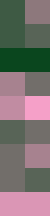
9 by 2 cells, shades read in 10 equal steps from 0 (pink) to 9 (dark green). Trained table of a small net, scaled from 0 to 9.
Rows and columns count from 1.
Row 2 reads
7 6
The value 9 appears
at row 3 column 1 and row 3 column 2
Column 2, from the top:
4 6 9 5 0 5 3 6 1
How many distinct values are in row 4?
2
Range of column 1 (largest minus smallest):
8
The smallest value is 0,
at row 5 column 2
